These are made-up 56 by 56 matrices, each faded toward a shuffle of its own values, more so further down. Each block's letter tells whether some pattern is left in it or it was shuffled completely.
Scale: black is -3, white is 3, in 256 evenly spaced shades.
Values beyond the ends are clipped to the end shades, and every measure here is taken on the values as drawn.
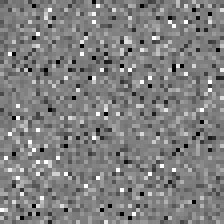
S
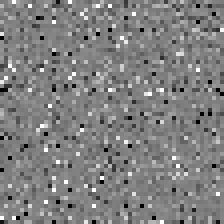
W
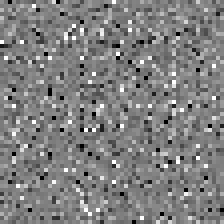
W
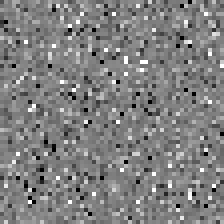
S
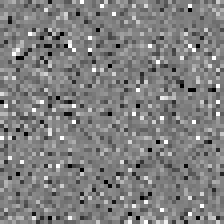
W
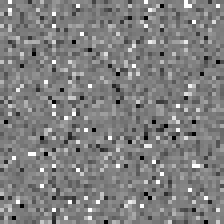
W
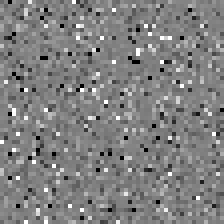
S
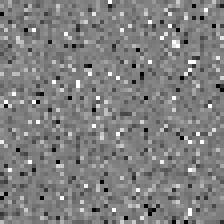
S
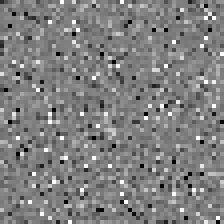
S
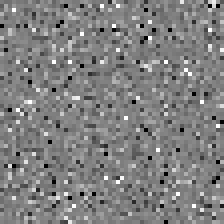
S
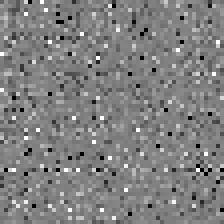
W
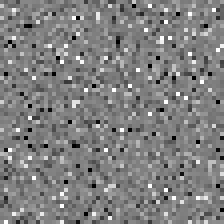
S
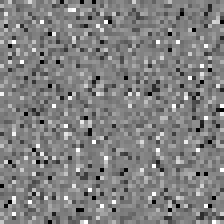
S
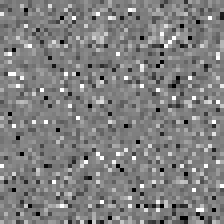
W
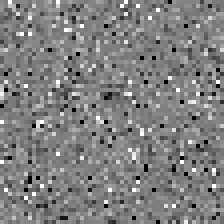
W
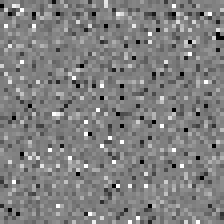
W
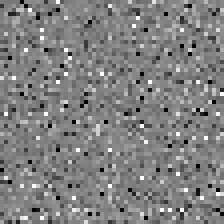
S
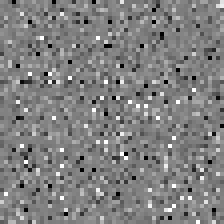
W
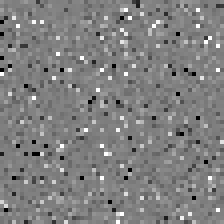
S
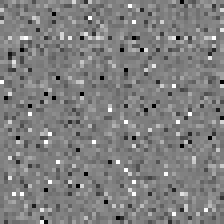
W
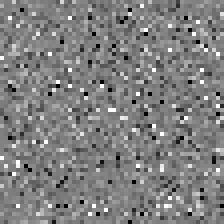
W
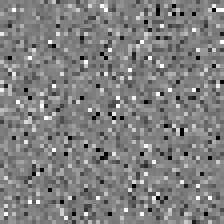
S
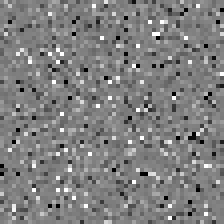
S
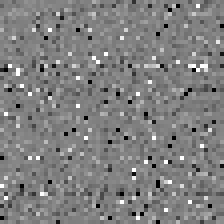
W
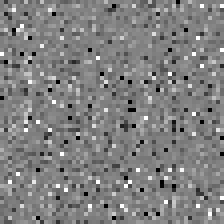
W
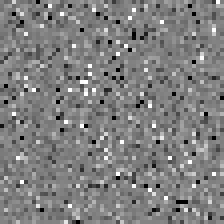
S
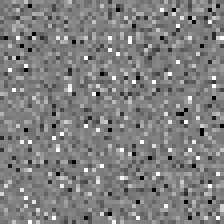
W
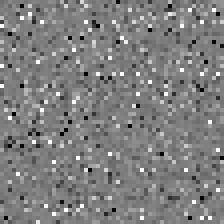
S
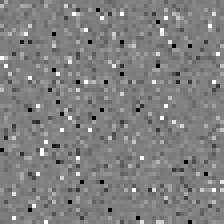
W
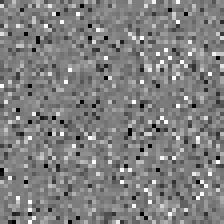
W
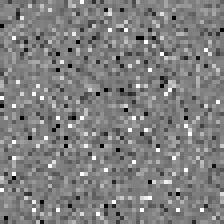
S
